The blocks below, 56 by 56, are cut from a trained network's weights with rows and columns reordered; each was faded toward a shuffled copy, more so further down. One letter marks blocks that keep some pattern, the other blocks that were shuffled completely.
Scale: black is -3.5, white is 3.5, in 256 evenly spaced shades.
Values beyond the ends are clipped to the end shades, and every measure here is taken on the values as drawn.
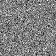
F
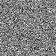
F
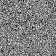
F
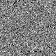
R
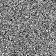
F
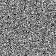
F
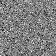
F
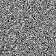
R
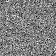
F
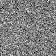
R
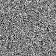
F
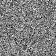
F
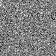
R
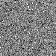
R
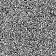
F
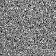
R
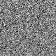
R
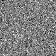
R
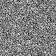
F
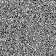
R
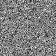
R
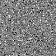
R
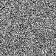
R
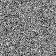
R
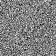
F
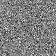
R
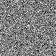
F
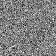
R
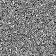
F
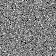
F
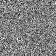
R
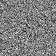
F
